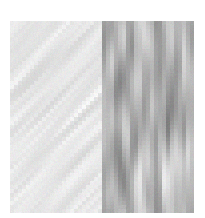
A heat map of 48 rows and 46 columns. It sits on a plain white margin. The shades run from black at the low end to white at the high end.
The table splits into one row of 2 panels. Panel 1,1: very high, slanting up to the right, faint in contrast. Panel 1,2: high, streaked downward.
